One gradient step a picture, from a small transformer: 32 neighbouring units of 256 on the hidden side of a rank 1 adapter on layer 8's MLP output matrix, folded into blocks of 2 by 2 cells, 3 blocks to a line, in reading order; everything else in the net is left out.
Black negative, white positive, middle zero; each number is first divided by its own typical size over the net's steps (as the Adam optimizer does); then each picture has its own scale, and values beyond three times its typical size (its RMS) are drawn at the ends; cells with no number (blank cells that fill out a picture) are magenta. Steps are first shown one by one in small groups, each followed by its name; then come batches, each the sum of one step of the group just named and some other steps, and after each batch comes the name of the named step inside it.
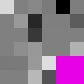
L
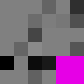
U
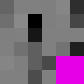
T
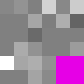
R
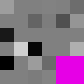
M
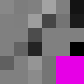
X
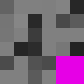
T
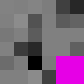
L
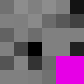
X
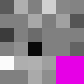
R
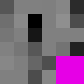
T
